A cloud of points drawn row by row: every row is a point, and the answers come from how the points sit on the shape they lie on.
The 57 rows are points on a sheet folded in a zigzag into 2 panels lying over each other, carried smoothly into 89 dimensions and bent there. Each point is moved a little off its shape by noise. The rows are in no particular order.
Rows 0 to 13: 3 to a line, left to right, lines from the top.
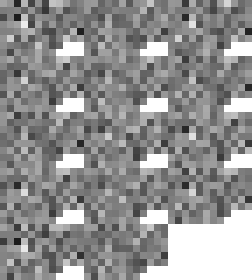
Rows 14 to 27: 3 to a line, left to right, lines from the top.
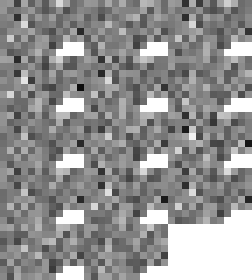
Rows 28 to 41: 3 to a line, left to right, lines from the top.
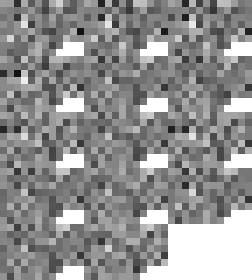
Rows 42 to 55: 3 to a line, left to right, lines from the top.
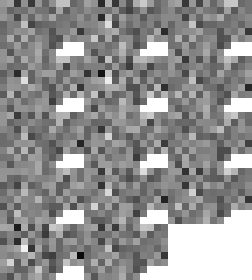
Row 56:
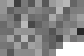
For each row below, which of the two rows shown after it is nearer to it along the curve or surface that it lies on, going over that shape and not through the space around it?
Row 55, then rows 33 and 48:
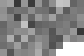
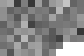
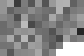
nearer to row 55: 33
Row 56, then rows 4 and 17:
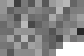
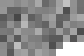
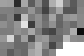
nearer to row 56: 4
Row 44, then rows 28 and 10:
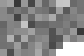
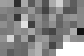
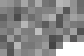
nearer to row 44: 10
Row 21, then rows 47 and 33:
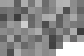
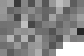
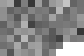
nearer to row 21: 33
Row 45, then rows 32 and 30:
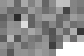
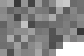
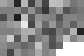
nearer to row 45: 30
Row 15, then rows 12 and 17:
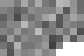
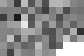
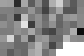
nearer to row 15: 12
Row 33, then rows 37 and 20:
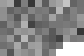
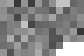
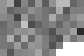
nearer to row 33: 37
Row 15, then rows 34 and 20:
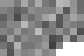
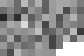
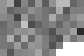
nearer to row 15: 34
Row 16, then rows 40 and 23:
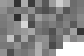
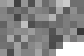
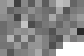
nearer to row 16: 40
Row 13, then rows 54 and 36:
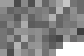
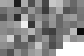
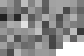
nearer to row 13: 36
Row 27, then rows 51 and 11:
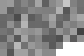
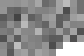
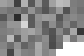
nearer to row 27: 51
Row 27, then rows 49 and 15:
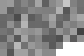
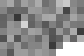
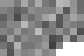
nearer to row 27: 49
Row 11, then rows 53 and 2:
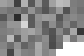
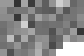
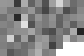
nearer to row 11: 53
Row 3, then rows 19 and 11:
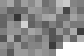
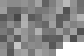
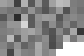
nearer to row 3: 19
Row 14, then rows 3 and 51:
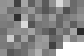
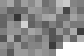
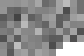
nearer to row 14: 3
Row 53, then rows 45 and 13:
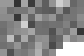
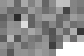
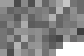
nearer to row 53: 13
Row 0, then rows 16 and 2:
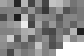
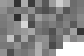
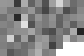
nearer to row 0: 16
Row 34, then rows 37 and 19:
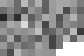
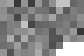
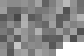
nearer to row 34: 37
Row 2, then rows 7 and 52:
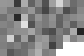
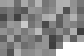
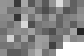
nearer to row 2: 52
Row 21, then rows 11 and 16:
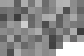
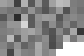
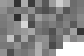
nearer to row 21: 11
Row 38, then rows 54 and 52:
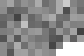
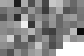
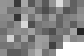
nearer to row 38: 52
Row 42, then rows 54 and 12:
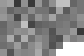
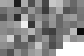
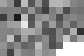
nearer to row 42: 12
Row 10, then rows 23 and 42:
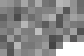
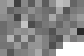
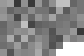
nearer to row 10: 42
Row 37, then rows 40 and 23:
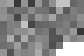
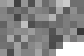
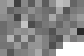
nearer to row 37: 40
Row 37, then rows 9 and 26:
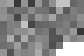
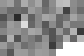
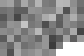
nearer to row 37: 26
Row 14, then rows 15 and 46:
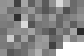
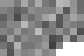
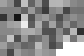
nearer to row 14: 46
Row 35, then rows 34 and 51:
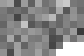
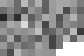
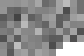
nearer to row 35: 34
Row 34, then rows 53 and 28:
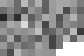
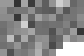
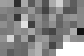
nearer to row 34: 53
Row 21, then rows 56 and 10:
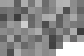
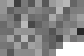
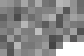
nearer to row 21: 10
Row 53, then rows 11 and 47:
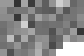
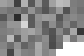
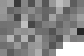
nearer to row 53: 11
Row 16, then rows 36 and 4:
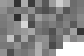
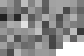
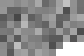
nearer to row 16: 36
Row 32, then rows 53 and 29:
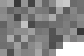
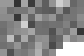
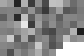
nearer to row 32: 53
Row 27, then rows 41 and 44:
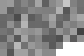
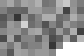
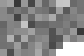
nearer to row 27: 41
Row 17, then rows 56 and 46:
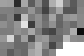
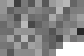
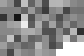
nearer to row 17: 46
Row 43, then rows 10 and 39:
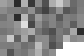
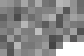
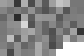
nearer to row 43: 39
